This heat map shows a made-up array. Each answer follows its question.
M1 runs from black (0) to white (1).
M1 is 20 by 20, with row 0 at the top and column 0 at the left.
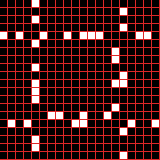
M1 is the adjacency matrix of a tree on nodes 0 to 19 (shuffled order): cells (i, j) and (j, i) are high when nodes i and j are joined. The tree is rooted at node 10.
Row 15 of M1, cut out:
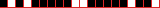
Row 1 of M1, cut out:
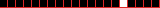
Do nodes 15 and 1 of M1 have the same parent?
no
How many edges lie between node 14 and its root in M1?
1
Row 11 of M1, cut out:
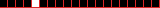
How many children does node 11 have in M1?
0
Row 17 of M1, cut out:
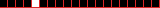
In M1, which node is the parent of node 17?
4
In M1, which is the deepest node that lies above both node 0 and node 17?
4
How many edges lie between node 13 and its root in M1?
2
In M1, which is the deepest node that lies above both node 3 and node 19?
15
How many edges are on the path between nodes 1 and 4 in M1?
3
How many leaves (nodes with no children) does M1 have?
16
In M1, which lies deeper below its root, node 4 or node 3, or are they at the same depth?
node 3
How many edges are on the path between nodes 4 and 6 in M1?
3
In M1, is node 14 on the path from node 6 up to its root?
yes
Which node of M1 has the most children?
4
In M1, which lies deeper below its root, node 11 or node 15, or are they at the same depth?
node 11
